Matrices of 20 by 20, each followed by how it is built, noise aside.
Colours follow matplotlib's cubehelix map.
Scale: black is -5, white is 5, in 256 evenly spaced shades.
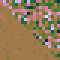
upper triangular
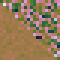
upper triangular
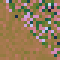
upper triangular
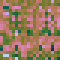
low rank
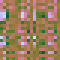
low rank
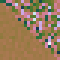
upper triangular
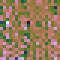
low rank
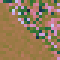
upper triangular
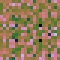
low rank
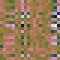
low rank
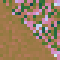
upper triangular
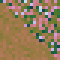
upper triangular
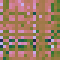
low rank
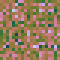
low rank
